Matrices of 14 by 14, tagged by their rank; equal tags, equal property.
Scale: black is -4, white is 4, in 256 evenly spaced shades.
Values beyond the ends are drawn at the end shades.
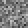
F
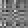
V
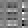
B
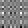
B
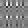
B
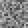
F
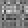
V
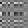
B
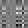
B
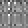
V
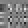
V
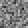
F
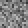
F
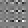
B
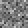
F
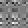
V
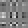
B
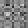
V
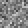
F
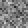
F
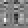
V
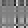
B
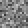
F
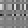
B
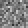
F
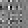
V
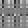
B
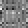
V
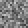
F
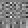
V
